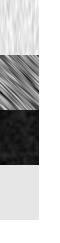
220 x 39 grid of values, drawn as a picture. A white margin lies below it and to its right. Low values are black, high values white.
The table splits into 4 rows of 1 panel. Panel 1,1: very high, streaked downward, faint in contrast. Panel 2,1: middling, slanting down to the right, strong in contrast. Panel 3,1: very low, blotchy, faint in contrast. Panel 4,1: very high, flat.
